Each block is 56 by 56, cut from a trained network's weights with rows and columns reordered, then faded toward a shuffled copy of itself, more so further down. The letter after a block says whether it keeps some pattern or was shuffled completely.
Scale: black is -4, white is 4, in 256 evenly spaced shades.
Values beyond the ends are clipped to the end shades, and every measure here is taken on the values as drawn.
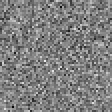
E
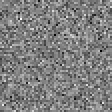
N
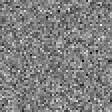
E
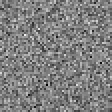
E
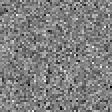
E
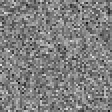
N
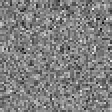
E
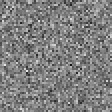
E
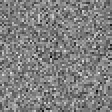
N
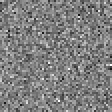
E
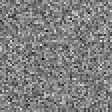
E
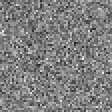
N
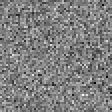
N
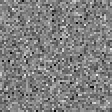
N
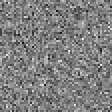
E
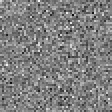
E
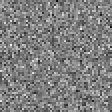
N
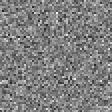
E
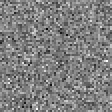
N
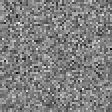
E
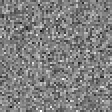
N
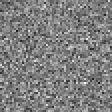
E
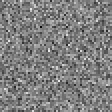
N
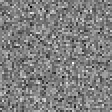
E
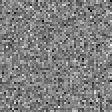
E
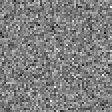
N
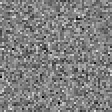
N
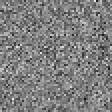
E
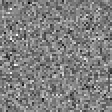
E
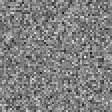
N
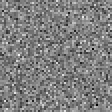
N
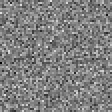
N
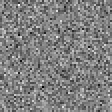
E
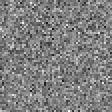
E
